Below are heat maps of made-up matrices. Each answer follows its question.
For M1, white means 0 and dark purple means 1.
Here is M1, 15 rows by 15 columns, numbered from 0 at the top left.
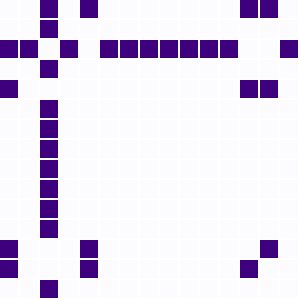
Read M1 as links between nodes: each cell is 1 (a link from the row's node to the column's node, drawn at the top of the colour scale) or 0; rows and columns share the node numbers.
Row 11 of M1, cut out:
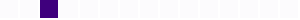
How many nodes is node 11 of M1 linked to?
1
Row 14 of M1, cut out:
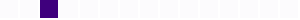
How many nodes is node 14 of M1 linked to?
1
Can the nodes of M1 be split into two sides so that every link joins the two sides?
no
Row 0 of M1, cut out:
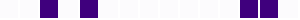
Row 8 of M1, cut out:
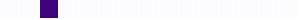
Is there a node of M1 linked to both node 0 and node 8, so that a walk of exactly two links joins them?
yes
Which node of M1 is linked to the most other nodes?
node 2
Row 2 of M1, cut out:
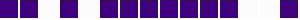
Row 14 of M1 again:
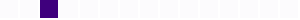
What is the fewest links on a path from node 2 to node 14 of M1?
1
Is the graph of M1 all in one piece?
yes
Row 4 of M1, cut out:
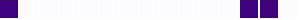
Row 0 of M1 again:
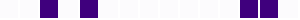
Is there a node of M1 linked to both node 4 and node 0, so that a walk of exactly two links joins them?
yes
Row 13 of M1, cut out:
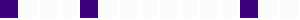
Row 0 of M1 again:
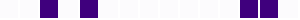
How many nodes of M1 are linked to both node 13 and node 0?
2
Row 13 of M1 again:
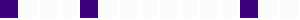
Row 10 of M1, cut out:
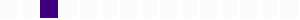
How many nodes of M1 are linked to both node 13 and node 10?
0
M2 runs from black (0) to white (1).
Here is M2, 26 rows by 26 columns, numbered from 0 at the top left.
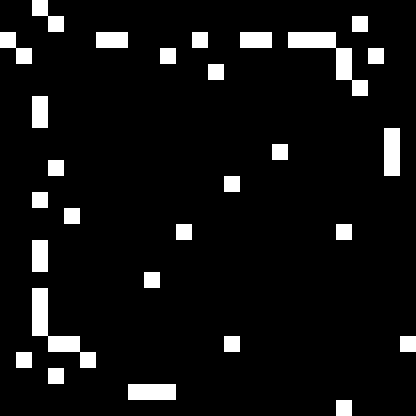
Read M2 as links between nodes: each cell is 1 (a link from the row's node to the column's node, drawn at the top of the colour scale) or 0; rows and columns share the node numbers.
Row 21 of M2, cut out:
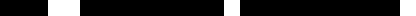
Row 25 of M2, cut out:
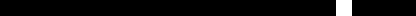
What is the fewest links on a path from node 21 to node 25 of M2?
1
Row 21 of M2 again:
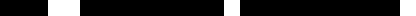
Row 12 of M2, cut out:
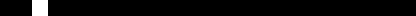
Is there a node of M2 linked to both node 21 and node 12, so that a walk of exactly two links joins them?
no
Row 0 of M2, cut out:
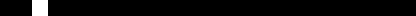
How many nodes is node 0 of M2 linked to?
1
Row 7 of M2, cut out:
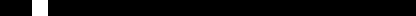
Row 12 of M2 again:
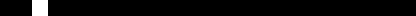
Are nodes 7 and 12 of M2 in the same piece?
yes
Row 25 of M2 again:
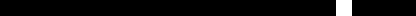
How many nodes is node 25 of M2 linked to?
1
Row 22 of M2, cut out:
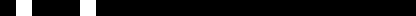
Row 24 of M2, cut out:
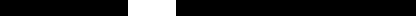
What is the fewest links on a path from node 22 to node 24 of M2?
4
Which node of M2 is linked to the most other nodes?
node 2
